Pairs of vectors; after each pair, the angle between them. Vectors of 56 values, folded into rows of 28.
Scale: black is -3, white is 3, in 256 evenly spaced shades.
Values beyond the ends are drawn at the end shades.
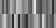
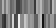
nearly opposite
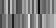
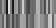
orthogonal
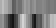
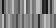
orthogonal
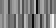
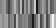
nearly parallel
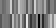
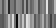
orthogonal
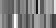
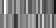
partly opposed
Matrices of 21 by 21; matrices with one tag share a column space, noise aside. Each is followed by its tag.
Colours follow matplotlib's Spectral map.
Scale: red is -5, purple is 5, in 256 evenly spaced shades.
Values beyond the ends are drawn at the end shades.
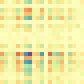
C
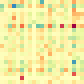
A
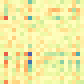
C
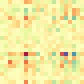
C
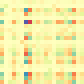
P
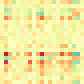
C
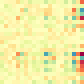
C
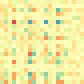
P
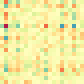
A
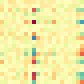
P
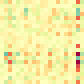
C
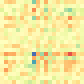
C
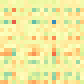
P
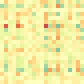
A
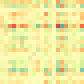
A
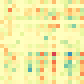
C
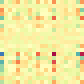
C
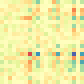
C
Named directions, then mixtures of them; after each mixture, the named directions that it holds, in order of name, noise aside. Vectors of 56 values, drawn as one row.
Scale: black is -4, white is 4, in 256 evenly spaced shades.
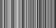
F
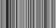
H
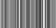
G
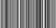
G, H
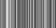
H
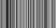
H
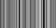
G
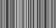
F, H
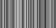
F, H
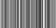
G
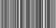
G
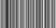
G, H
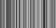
G, H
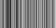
F, H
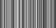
F, G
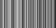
F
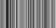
H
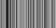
H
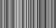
F, H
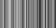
F, G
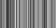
G, H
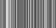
H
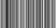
G, H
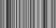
G, H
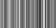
F, G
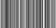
G, H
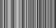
F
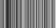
F, H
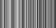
F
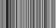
H
